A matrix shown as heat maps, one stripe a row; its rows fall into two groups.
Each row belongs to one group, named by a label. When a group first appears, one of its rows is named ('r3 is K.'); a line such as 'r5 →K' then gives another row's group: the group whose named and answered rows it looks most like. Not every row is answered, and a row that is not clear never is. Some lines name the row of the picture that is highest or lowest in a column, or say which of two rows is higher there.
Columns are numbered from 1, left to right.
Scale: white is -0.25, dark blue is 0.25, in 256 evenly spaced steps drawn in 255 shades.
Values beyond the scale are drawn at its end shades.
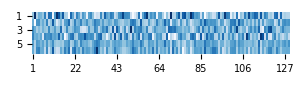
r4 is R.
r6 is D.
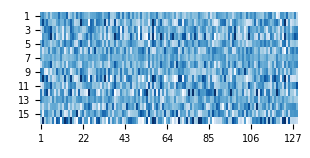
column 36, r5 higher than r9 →No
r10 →D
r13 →R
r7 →D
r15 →D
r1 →R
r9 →R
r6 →D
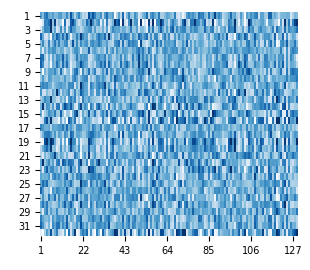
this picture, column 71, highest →25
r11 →D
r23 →R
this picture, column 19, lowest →32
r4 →R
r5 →R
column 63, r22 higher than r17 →No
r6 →D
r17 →R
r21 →D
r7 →R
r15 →D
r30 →R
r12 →R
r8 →R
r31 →R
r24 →R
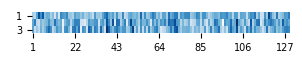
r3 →R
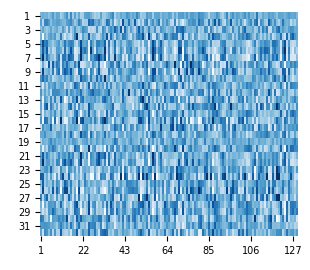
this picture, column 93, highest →24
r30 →R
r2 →R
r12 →R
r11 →D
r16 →D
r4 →D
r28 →D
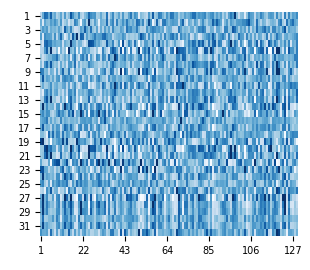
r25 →R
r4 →D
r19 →R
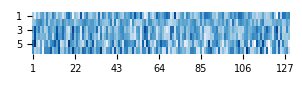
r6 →R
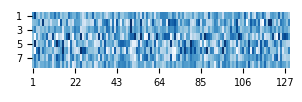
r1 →R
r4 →D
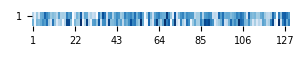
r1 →D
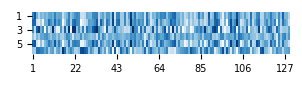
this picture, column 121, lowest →3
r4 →D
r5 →R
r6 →R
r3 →D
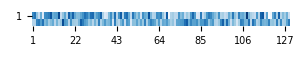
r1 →R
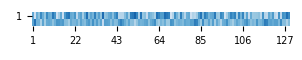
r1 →D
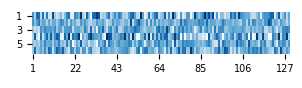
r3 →D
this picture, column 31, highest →1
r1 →D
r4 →R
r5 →D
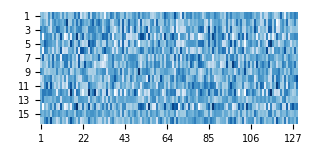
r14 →D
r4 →D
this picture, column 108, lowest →10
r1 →D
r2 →R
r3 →R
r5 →R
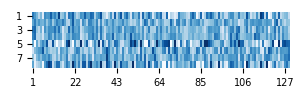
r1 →R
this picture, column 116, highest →1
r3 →R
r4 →R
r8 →R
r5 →D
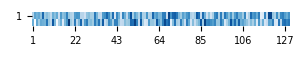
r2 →D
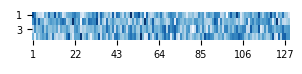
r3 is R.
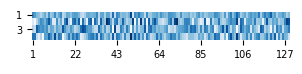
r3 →R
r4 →R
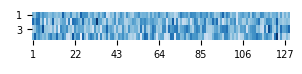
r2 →D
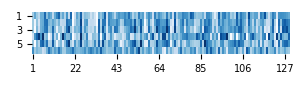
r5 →D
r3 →D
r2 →D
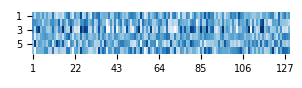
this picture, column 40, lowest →1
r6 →D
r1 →D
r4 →D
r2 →R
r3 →R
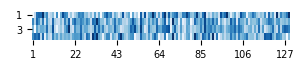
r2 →D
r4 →D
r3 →D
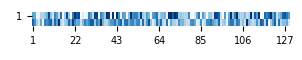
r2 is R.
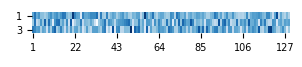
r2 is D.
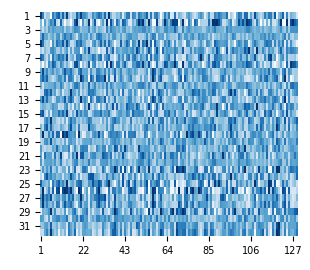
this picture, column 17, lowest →14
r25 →R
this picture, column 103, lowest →12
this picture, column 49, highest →6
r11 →D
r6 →D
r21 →D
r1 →R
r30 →R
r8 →D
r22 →D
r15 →R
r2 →D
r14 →D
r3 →D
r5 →R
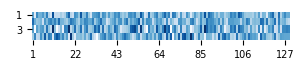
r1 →D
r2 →R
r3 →D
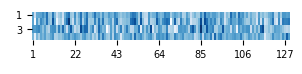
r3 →R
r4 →D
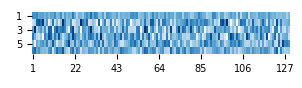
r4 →R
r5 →D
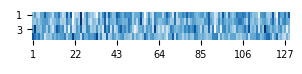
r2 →D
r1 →D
